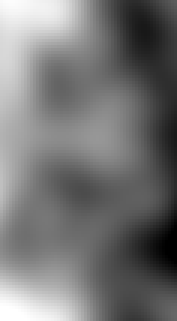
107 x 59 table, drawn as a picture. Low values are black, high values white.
There are no lone odd cells. The field is smooth, with broad soft blobs. The field climbs toward the left.
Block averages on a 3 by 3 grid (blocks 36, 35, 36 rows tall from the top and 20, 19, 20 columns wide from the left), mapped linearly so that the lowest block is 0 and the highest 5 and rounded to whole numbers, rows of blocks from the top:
530 / 321 / 420
